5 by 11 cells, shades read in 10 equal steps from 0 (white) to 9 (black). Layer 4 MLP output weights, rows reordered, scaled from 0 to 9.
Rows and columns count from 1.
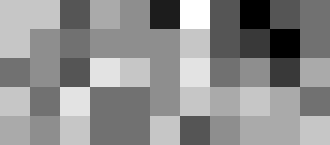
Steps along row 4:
up down up same down down up down up up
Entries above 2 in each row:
8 9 8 7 8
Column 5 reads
4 4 2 5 5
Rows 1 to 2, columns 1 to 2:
2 2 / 2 4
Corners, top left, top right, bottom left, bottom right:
2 5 3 2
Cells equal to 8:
1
